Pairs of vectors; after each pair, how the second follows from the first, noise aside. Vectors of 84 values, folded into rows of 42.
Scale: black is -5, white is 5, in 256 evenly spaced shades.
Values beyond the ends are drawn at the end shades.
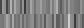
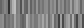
reversed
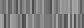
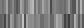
sign-scrambled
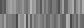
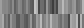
wrapped around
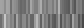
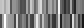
scaled up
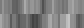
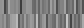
shuffled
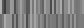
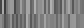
sign-scrambled
